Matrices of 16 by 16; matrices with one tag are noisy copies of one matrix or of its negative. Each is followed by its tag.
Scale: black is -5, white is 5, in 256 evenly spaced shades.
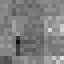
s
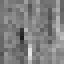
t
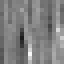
t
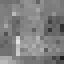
s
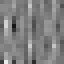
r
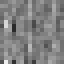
r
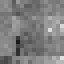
s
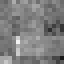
s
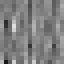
r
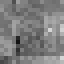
s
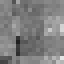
s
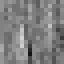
t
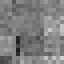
s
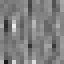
r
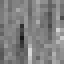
t
